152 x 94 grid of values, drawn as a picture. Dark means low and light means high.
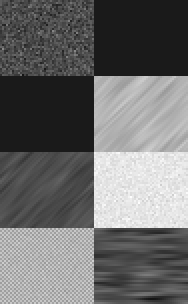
It is made of 4 by 2 panels. Panel 1,1: low, fine-grained. Panel 1,2: very low, flat. Panel 2,1: very low, flat. Panel 2,2: high, slanting up to the right, faint in contrast. Panel 3,1: low, slanting up to the right, faint in contrast. Panel 3,2: very high, fine-grained, faint in contrast. Panel 4,1: high, checkered. Panel 4,2: low, streaked across.
